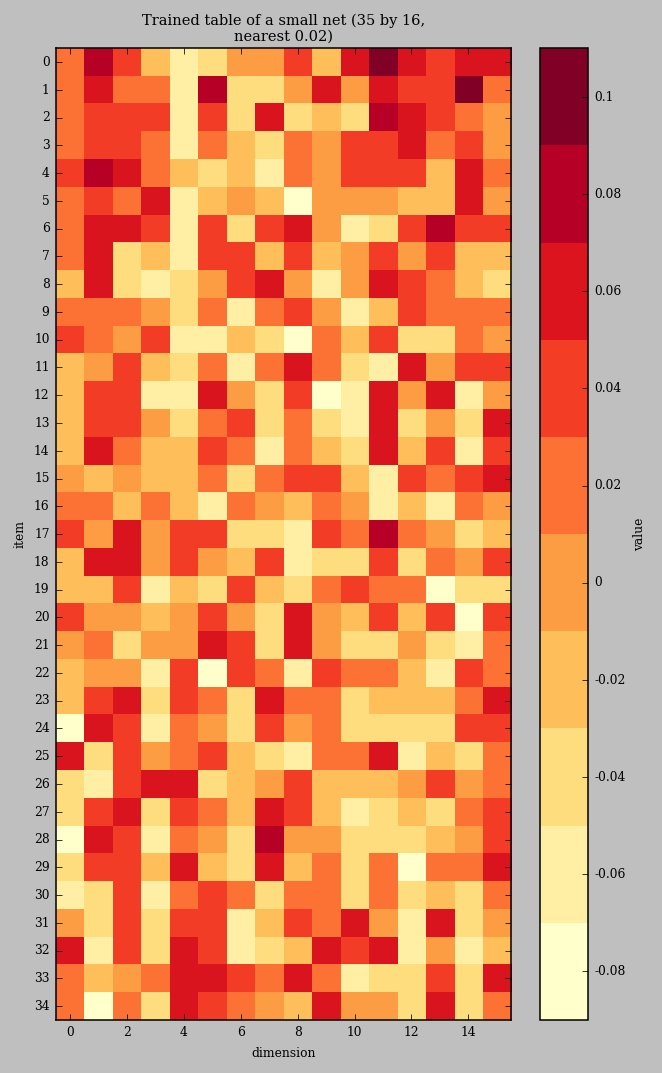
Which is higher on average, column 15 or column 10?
column 15
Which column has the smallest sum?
10
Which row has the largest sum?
0
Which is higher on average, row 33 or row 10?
row 33
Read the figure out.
Title: Trained table of a small net (35 by 16, nearest 0.02)
x-axis: dimension, ticks 0 2 4 6 8 10 12 14
y-axis: item, ticks 0 1 2 3 4 5 6 7 8 9 10 11 12 13 14 15 16 17 18 19 20 21 22 23 24 25 26 27 28 29 30 31 32 33 34 (0 at the top)
Colour bar: value, ticks -0.08 -0.06 -0.04 -0.02 0 0.02 0.04 0.06 0.08 0.1
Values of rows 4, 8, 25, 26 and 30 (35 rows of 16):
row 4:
0.04 0.08 0.06 0.02 -0.02 -0.04 -0.02 -0.06 0.02 0 0.04 0.04 0.04 -0.02 0.06 0.02
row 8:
-0.02 0.06 -0.04 -0.06 -0.04 0 0.04 0.06 0 -0.06 0 0.06 0.04 0.02 -0.02 -0.04
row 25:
0.06 -0.04 0.04 0 0.02 0.04 -0.02 -0.04 -0.06 0.02 0.02 0.06 -0.06 -0.02 -0.04 0.02
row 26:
-0.04 -0.06 0.04 0.06 0.06 -0.04 -0.02 0 0.04 -0.02 -0.02 -0.02 0 0.04 0 0.02
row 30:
-0.06 -0.04 0.04 -0.06 0.02 0.04 0.02 -0.04 0.02 0.02 -0.04 0.02 -0.04 -0.02 -0.04 0.02
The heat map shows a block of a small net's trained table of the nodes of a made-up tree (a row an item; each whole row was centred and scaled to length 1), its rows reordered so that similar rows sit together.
